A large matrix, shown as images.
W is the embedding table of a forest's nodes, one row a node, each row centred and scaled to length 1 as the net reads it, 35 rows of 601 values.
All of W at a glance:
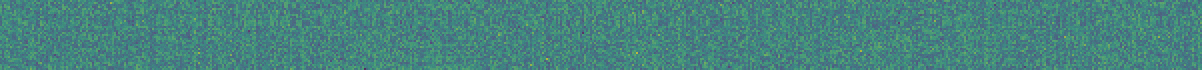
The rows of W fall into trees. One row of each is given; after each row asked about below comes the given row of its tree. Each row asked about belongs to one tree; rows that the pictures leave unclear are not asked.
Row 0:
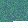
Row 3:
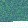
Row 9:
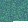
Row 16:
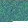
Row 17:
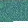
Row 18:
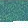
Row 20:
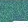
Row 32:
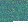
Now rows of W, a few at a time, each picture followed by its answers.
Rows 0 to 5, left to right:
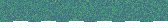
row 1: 18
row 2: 3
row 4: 16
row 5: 32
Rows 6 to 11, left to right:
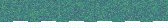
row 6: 32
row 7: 20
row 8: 0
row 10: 0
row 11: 0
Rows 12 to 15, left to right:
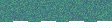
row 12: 0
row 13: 32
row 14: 18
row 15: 9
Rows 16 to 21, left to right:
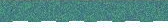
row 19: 18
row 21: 9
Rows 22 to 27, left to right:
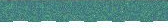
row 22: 3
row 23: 9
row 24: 17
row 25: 18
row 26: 16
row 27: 20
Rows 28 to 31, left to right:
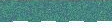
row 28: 3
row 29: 9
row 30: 9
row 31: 17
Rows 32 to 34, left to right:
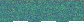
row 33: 3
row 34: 3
